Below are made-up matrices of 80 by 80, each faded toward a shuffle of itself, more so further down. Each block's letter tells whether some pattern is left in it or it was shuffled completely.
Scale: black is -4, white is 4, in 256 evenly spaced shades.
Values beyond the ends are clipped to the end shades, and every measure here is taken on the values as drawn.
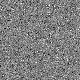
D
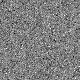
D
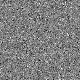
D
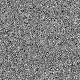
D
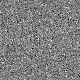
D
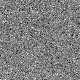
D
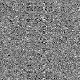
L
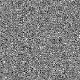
L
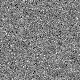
D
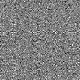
L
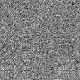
L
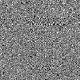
L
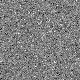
D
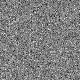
D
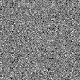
L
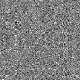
L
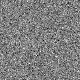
D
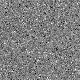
D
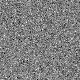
D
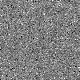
D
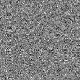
L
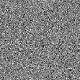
L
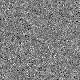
D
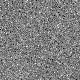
D
